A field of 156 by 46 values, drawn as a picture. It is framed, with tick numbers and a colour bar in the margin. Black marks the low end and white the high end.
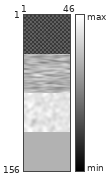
The table splits into 4 rows of 1 panel. Panel 1,1: low, checkered. Panel 2,1: high, streaked across. Panel 3,1: very high, blotchy, faint in contrast. Panel 4,1: high, flat.
